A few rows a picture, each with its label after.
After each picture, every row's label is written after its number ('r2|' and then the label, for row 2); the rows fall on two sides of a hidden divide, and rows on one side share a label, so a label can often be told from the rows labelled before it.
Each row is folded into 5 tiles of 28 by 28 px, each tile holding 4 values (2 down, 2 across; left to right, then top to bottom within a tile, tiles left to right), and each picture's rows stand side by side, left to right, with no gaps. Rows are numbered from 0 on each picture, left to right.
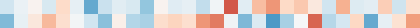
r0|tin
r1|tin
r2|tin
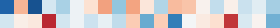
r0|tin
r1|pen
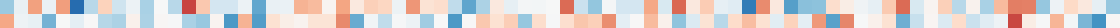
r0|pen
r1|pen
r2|tin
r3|tin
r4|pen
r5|tin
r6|pen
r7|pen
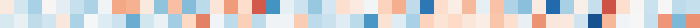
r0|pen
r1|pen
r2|pen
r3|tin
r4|pen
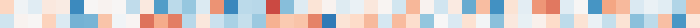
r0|pen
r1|tin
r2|tin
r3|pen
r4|pen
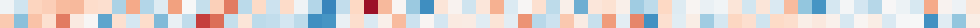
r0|tin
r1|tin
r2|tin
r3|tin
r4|pen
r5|tin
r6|pen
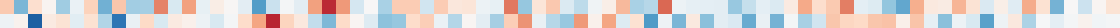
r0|pen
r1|tin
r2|pen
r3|pen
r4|pen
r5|pen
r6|tin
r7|pen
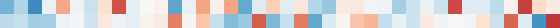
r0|pen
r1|tin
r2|tin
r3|pen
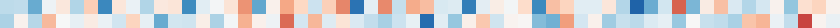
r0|pen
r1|tin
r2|pen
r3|tin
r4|pen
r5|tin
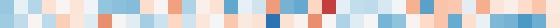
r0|tin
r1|tin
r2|pen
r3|pen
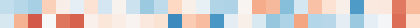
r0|tin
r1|pen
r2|pen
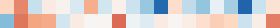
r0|tin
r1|tin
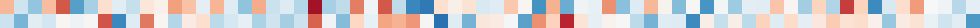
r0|pen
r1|pen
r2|tin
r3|tin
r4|pen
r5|tin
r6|tin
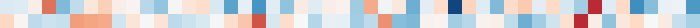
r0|pen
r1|tin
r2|pen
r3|pen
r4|pen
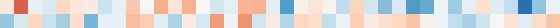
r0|tin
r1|pen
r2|tin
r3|tin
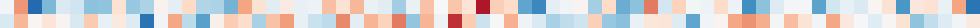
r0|tin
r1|pen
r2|tin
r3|tin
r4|pen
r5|tin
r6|pen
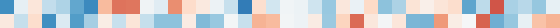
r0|pen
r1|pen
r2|tin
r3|tin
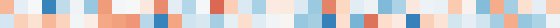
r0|tin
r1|tin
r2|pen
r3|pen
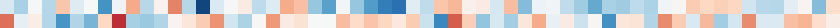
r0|tin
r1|tin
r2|tin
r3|tin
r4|tin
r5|tin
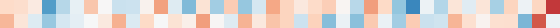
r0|tin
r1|tin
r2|pen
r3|tin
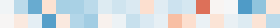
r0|pen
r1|tin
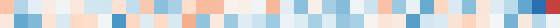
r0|pen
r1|pen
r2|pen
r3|tin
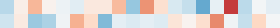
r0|pen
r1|tin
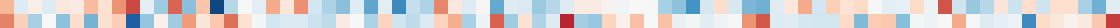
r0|pen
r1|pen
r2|tin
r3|tin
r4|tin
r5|tin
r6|tin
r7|tin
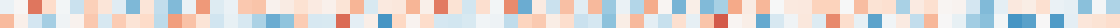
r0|pen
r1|pen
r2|tin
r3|tin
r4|tin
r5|pen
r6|pen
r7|pen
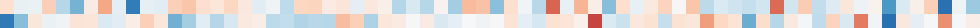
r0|pen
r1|pen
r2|tin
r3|pen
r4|tin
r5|tin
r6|tin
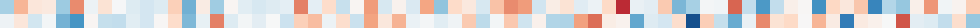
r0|pen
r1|tin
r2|tin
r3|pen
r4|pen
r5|tin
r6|tin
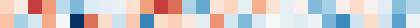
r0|pen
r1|tin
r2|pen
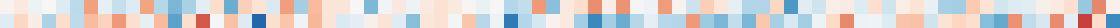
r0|tin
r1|pen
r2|pen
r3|pen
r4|pen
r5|tin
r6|tin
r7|tin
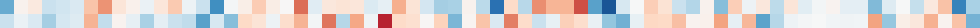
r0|pen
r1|pen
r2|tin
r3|pen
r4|tin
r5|pen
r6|tin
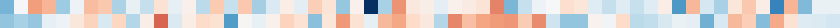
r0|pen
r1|tin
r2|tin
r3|tin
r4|tin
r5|pen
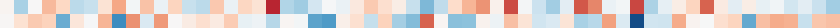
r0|pen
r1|tin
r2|pen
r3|pen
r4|tin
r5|tin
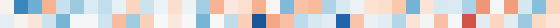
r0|pen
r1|pen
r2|pen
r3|tin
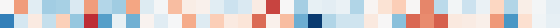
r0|tin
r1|tin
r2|pen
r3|tin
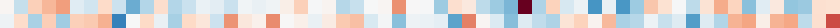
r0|pen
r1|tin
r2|pen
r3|pen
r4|pen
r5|tin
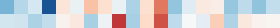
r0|tin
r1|tin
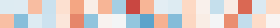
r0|tin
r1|pen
